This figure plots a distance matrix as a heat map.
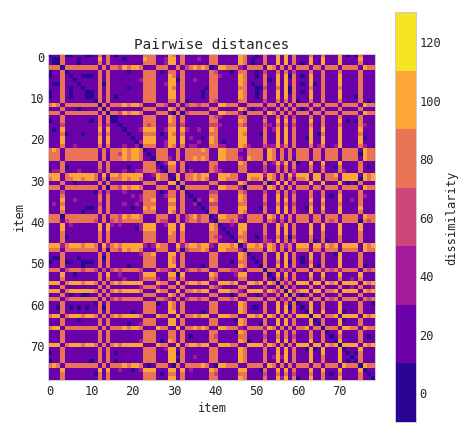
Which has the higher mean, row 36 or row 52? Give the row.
52
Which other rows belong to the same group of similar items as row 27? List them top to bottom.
0, 1, 2, 4, 5, 6, 7, 8, 9, 10, 11, 13, 15, 16, 17, 18, 19, 20, 21, 22, 26, 28, 31, 33, 34, 35, 36, 37, 38, 41, 42, 43, 44, 45, 48, 49, 50, 51, 53, 54, 56, 58, 60, 61, 62, 64, 65, 67, 68, 69, 71, 72, 73, 74, 76, 77, 78
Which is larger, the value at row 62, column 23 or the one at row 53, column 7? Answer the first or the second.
the first
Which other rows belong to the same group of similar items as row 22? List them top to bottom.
0, 1, 2, 4, 5, 6, 7, 8, 9, 10, 11, 13, 15, 16, 17, 18, 19, 20, 21, 26, 27, 28, 31, 33, 34, 35, 36, 37, 38, 41, 42, 43, 44, 45, 48, 49, 50, 51, 53, 54, 56, 58, 60, 61, 62, 64, 65, 67, 68, 69, 71, 72, 73, 74, 76, 77, 78
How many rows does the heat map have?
79
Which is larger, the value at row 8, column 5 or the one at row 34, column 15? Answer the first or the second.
the second
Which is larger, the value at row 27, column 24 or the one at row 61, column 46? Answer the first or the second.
the second
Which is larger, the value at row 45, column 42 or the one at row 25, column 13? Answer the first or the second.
the second
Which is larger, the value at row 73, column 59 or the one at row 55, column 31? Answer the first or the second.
the second
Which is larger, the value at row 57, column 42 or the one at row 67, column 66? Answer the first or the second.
the first
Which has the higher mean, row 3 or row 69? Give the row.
3
